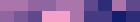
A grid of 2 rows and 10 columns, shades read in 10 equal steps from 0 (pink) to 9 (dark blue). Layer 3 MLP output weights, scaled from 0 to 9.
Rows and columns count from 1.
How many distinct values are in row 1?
4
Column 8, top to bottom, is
8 7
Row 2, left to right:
4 5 6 0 0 3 7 7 9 8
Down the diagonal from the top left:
3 5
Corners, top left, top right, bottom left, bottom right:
3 6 4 8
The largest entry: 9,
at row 2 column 9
